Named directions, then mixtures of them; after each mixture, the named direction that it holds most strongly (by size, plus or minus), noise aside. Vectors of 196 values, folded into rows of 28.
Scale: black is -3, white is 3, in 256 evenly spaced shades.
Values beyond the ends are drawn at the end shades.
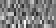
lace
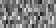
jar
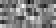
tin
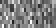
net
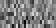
lace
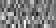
lace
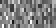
net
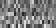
lace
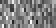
net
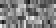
tin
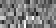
lace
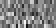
lace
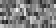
tin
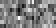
tin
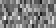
jar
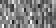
net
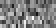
lace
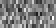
jar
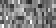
net
